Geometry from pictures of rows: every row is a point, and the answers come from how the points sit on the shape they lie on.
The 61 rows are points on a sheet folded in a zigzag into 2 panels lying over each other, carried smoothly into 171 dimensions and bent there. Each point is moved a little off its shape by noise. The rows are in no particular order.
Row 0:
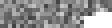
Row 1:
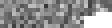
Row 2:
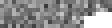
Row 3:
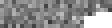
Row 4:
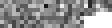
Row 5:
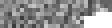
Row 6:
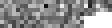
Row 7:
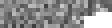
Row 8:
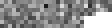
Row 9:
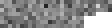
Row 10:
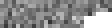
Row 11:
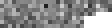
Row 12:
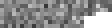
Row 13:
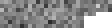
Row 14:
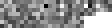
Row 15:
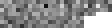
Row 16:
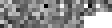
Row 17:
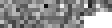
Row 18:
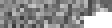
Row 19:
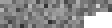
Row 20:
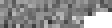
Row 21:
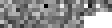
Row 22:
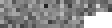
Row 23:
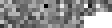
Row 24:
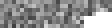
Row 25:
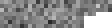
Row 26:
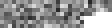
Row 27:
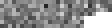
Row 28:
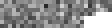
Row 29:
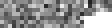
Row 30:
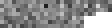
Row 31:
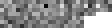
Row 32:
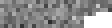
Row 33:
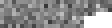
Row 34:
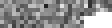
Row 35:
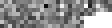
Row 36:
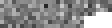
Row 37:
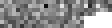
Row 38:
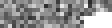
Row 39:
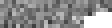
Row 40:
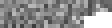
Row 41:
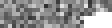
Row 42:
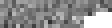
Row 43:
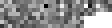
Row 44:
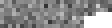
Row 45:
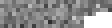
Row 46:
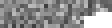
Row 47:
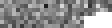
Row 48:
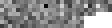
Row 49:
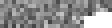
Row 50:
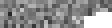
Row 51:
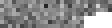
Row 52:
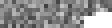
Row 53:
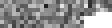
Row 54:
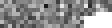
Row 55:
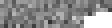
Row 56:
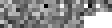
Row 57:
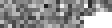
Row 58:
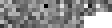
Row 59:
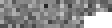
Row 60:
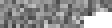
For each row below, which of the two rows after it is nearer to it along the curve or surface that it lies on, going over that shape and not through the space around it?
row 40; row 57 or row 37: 37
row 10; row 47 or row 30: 30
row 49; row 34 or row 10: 10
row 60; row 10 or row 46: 10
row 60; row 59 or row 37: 59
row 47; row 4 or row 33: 4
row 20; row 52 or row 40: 52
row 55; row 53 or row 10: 10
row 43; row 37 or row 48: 48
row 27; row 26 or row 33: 33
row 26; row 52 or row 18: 52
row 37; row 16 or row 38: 16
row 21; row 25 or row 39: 25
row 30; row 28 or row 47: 28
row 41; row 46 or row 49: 49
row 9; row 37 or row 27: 27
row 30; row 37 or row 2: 2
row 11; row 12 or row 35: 35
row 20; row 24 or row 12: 24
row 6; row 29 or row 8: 29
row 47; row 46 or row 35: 46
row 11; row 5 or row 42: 42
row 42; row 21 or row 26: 26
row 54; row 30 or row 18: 30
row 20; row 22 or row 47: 22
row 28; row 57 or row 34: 57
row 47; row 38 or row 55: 38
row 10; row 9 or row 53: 9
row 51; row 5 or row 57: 57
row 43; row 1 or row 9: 9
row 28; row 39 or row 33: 33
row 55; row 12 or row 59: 59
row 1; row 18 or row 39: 18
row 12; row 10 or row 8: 8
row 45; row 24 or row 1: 1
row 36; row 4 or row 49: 49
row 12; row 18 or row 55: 18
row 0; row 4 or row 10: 10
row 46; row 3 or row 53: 53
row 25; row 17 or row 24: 17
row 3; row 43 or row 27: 27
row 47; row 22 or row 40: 40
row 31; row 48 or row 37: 37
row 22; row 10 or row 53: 10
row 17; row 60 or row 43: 43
